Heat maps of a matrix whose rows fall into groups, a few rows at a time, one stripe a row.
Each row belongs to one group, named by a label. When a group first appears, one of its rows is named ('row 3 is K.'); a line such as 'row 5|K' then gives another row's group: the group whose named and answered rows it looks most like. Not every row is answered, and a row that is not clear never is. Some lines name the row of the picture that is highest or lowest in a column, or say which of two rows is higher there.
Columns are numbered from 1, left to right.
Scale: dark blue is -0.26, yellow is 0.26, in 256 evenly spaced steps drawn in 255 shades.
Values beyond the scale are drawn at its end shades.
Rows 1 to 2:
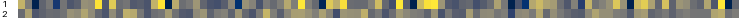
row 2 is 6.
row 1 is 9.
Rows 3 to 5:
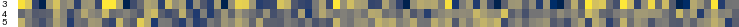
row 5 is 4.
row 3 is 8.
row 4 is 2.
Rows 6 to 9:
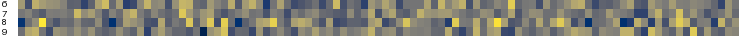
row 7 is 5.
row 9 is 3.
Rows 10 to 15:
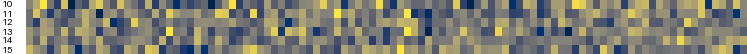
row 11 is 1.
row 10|3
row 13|1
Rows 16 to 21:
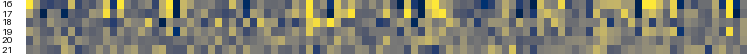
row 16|9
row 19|9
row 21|2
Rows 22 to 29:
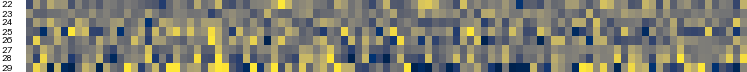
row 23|4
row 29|1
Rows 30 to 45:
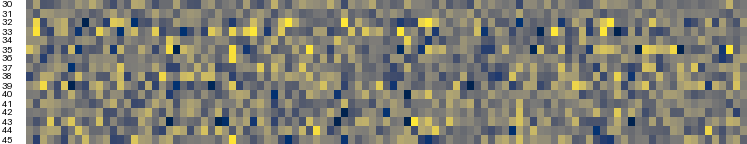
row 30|6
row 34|1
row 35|9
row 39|3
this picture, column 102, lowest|42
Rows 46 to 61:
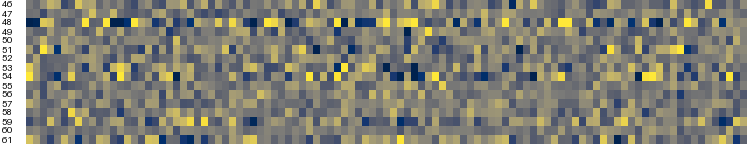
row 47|2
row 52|6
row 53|8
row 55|9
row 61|4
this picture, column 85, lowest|61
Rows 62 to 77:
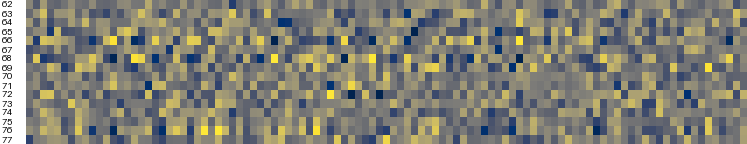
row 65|1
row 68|6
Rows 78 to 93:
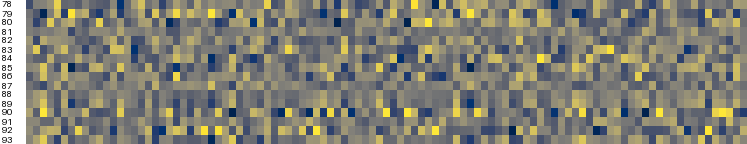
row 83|8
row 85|3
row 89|3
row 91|9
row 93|3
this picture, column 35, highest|78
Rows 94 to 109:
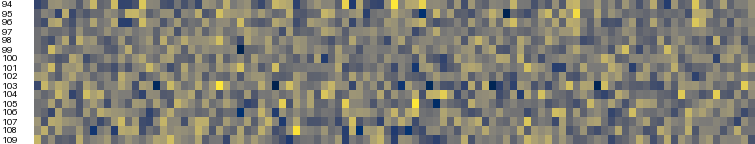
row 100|2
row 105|1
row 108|8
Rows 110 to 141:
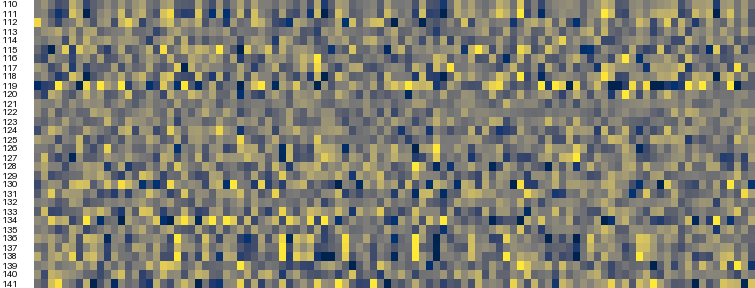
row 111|2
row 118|2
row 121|1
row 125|9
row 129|6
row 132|2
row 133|6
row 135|2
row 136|1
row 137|1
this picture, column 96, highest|119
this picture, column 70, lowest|134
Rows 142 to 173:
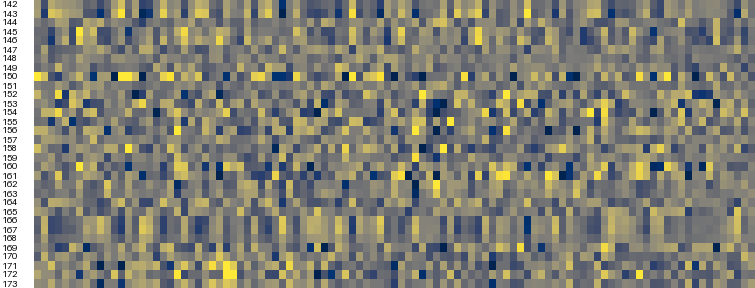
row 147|6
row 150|8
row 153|2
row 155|9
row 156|1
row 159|1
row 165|9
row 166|6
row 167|6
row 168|6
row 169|2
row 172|1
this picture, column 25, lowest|160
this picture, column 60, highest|155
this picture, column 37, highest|171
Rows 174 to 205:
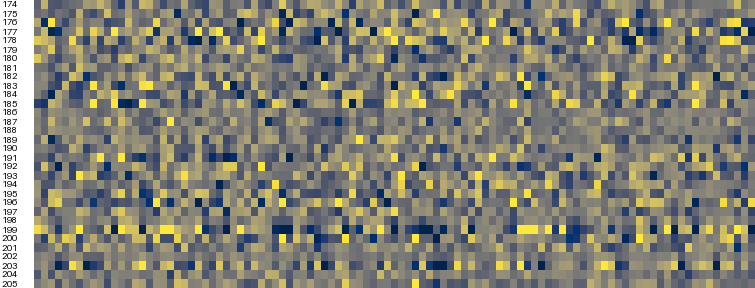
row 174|6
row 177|5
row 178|4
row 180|8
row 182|2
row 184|9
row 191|2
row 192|1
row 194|4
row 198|8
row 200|1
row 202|2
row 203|2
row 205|1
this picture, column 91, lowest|185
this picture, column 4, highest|196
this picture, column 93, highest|191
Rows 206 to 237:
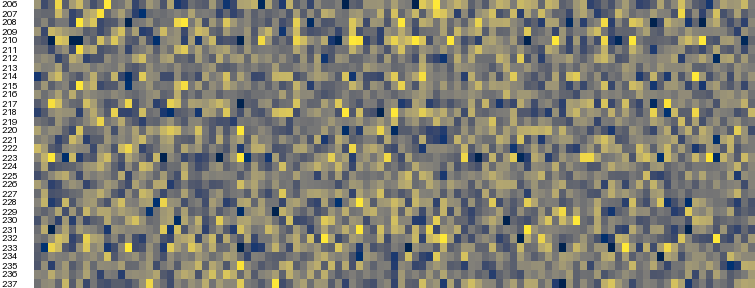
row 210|9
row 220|8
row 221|2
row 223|3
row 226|4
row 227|6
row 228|5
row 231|5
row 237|9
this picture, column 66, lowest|236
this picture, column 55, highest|210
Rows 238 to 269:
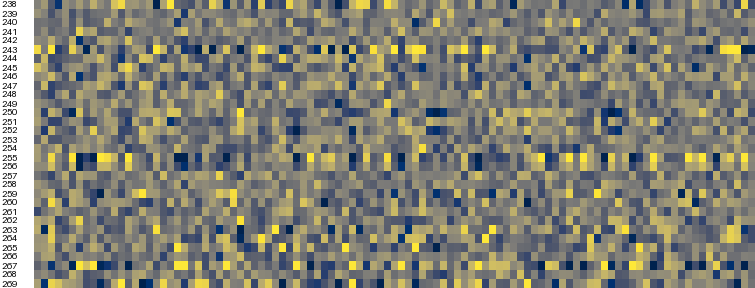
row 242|3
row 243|4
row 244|6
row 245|8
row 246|3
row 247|6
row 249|5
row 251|4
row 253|6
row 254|1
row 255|3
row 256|3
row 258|9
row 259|2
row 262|9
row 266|3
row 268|2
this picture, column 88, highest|269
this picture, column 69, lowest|238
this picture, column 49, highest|243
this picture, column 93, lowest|259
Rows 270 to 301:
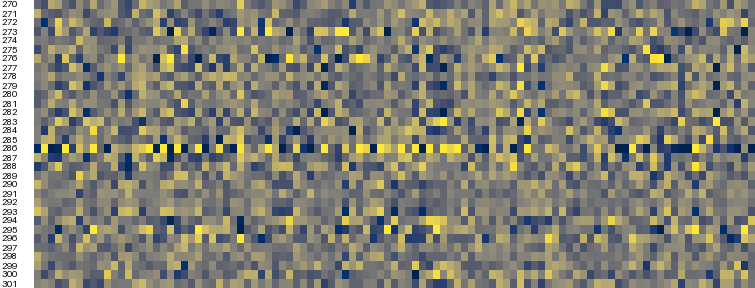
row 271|4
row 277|2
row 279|2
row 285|3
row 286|5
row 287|4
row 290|8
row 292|8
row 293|8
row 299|9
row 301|2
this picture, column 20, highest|276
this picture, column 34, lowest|276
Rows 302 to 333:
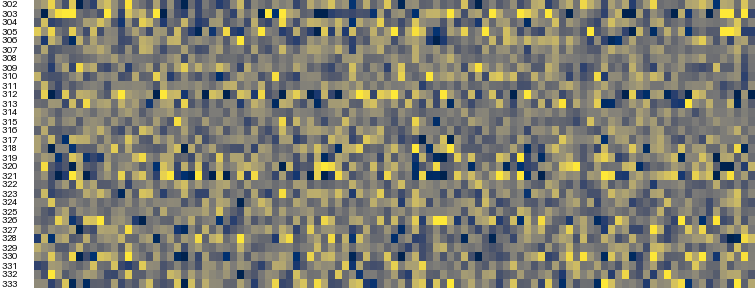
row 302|3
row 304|6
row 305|4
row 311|1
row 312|5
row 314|8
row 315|1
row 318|9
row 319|2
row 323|6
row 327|3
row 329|9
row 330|3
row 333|9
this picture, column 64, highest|309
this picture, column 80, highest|305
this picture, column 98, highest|326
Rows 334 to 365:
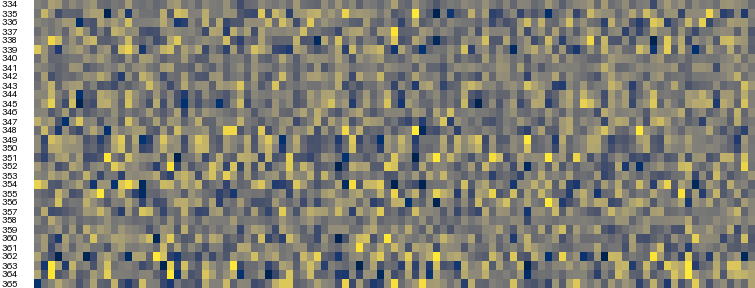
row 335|1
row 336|3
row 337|5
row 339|8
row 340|6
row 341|2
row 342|6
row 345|3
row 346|9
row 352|5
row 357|6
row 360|5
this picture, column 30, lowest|364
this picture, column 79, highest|345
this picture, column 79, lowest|362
